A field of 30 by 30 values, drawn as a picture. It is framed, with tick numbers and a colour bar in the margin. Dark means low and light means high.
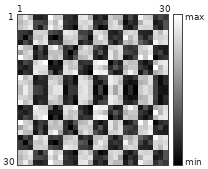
Overall the values sit about 50% of the way up the scale. No row or column stands out. It is mirror symmetric from top to bottom. The ninth with the lowest average is the middle right.
